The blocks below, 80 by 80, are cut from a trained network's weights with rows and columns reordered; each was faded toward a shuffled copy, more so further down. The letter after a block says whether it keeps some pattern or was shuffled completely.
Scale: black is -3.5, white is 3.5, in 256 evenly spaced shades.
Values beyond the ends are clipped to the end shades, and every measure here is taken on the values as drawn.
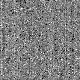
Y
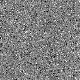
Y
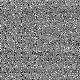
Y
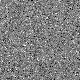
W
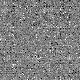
Y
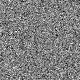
W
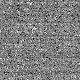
Y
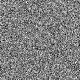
Y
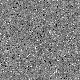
W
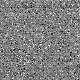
Y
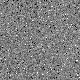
W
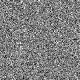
Y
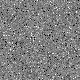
W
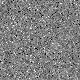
W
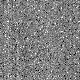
Y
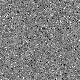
W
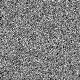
W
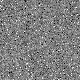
W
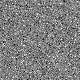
W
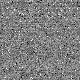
Y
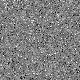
W
